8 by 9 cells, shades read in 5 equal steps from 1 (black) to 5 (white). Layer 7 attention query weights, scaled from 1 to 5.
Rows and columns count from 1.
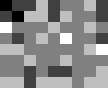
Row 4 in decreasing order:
5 4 3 3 3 3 3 2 2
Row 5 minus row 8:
0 0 1 -1 -1 -1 0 0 1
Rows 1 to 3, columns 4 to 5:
4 2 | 4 2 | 3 4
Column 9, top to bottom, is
2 2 3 2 5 3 4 4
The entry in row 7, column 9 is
4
